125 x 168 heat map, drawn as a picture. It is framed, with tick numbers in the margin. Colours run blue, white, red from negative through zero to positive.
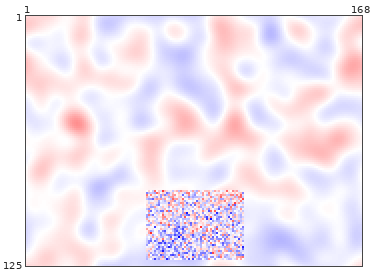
Mirror symmetry: none. Average level on the scale: 50%. Odd patch: rougher, in the bottom middle. Histogram: heavy tails on both sides. Roughest part: bottom middle.
